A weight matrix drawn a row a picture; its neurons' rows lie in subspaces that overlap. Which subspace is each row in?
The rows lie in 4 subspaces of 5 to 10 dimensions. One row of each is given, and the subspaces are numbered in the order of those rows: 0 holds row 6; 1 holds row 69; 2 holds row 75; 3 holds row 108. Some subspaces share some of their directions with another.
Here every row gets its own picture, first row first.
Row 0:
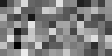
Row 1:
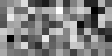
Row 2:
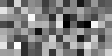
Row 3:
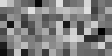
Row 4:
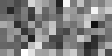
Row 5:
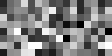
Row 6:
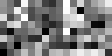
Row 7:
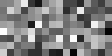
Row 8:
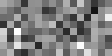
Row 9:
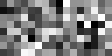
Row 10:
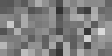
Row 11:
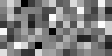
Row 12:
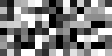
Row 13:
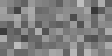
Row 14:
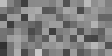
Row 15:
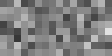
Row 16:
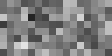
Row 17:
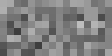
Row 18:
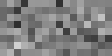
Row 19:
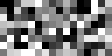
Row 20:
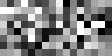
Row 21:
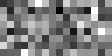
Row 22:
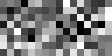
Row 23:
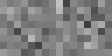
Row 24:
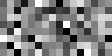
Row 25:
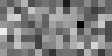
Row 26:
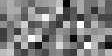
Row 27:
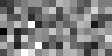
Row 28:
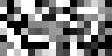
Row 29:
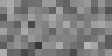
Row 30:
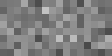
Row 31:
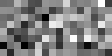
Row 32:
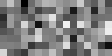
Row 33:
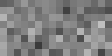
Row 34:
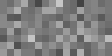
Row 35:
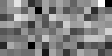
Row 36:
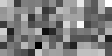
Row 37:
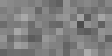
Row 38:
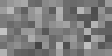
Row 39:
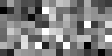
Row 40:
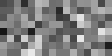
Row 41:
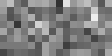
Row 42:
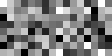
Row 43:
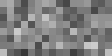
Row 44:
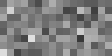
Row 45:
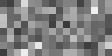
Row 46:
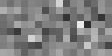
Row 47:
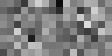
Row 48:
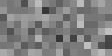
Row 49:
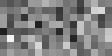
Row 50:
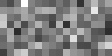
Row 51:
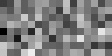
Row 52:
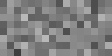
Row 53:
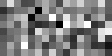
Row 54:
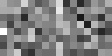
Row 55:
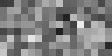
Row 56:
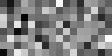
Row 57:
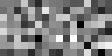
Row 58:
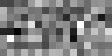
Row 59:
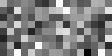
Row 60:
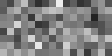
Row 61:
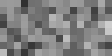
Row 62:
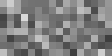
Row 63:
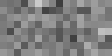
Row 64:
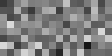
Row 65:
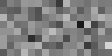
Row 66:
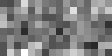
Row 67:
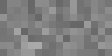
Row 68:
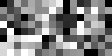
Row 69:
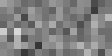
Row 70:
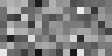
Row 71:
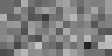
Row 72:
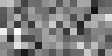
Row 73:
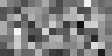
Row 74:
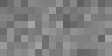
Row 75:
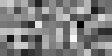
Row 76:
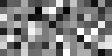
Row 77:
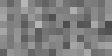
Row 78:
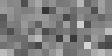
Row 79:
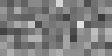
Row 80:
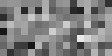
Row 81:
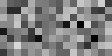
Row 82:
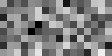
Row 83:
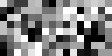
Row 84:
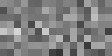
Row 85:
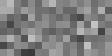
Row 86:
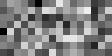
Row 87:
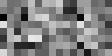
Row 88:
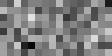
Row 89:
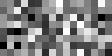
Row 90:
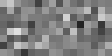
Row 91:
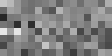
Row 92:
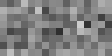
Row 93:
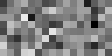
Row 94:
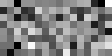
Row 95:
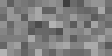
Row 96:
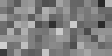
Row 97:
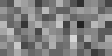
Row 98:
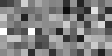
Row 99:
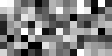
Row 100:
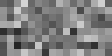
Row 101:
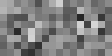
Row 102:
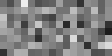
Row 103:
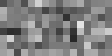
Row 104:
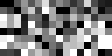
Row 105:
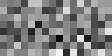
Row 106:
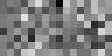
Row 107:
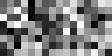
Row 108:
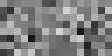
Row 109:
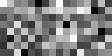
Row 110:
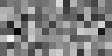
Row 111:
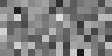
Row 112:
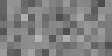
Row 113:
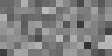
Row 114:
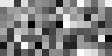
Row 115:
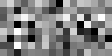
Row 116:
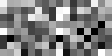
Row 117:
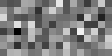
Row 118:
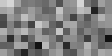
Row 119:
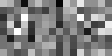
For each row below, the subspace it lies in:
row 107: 0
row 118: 3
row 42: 3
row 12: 0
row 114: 0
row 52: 2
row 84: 2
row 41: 3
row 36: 0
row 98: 2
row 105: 2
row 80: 0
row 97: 0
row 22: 1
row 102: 1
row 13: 2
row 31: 0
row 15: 0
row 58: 3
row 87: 0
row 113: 1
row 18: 0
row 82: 3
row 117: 2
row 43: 0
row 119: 2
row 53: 0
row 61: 0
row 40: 2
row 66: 0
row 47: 3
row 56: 2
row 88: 0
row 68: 0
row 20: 1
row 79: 1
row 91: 2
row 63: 3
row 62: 2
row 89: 0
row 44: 3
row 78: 1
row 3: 2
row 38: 2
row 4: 0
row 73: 2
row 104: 2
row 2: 0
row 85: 3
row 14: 2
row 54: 2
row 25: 3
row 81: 2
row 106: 1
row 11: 0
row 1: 3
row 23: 3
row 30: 1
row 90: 3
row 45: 1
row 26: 0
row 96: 0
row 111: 2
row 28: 0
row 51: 2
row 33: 2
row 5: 0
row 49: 3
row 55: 2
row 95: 3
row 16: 0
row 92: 0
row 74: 0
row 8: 1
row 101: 3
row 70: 3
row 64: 3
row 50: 1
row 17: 3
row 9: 1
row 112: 2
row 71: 0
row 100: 0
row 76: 2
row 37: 0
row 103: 3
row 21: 3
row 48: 3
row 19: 2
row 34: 3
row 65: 2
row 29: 1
